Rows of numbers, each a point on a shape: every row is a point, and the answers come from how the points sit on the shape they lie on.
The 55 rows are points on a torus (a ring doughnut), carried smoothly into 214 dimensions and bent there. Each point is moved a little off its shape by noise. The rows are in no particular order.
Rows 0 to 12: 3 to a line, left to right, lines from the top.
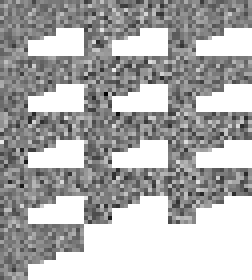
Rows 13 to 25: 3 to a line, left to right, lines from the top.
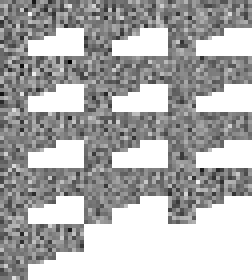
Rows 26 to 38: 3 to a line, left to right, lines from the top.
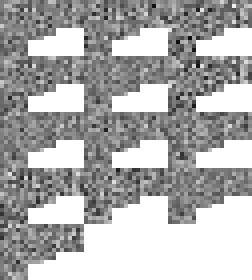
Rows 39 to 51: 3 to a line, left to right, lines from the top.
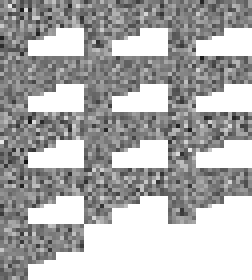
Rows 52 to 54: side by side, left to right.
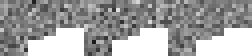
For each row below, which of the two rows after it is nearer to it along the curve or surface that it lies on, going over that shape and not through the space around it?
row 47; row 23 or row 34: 34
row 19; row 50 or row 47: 50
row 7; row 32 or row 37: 37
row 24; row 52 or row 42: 52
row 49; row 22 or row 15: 22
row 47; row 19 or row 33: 33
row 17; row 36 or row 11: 11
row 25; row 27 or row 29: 29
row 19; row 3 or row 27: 3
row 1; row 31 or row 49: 49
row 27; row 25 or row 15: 15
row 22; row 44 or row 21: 21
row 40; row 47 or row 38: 47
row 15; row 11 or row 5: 5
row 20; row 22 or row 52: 52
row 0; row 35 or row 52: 52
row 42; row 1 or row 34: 34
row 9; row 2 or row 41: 2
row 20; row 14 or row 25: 25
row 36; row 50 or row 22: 50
